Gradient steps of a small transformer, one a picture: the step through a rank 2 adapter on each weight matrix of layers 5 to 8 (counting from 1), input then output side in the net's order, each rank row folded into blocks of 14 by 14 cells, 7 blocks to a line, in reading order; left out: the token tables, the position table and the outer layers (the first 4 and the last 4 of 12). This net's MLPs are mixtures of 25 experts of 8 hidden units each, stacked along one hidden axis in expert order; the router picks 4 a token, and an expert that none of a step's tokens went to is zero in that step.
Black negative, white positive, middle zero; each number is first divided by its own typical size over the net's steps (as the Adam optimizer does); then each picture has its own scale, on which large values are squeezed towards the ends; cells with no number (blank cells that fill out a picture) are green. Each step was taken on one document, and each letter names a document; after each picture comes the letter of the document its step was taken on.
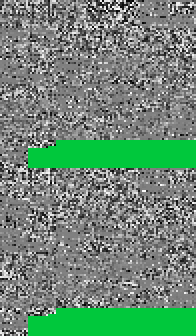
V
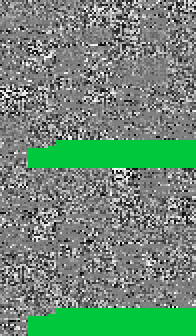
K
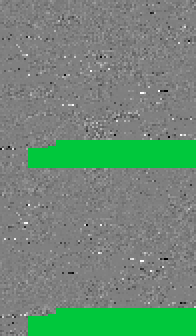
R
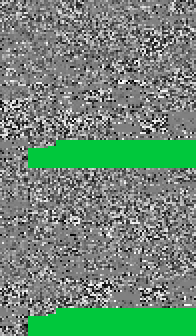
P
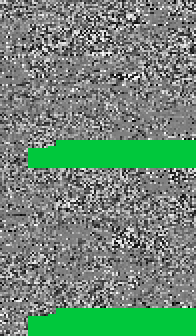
V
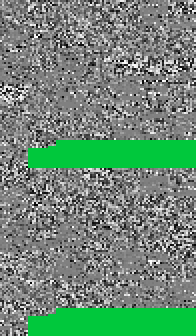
K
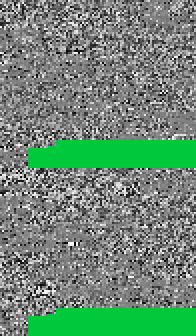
V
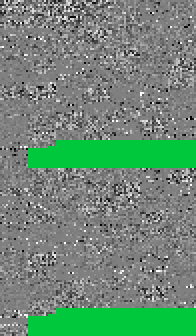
R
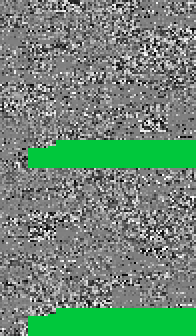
P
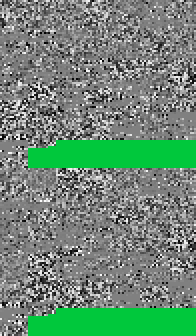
P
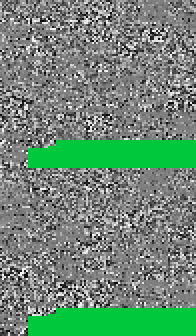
V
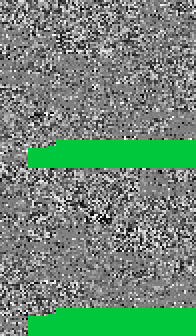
V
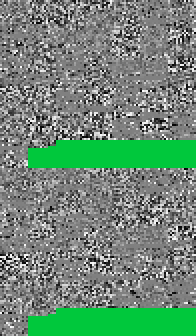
K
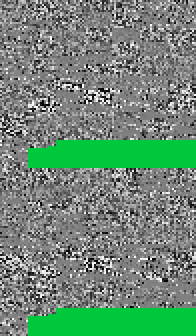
K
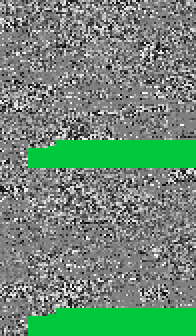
P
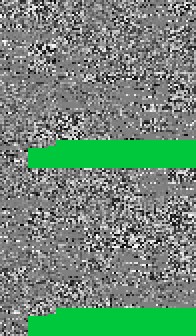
K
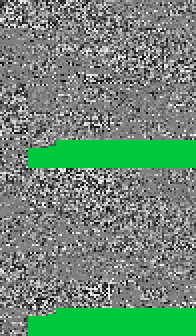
V
